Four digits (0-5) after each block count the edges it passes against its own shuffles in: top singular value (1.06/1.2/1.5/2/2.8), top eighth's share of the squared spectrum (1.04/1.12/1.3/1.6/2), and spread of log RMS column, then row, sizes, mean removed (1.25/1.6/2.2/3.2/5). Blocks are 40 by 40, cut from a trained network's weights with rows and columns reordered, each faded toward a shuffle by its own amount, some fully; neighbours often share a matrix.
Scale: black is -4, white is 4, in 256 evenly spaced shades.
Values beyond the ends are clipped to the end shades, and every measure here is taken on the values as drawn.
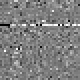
3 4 0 2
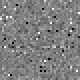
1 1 0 0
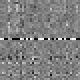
4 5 0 2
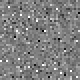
0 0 0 0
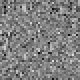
2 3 1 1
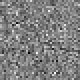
2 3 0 1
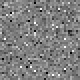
0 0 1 0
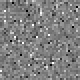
0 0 0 0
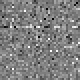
2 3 0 1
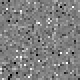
0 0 0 0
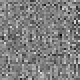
3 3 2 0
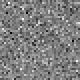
0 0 0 0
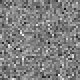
1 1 0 0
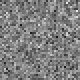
2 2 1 0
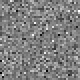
1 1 0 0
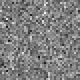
1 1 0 0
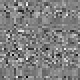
3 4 1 3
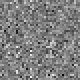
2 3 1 1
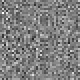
3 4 2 0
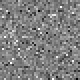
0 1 0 0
